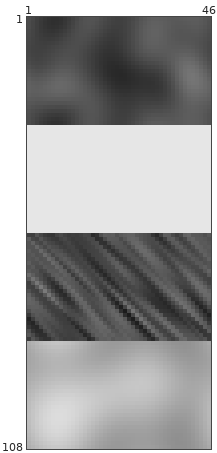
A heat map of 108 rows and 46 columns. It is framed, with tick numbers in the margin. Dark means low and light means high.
It is made of 4 by 1 panels. Panel 1,1: low, smooth. Panel 2,1: very high, flat. Panel 3,1: low, slanting down to the right. Panel 4,1: high, smooth.
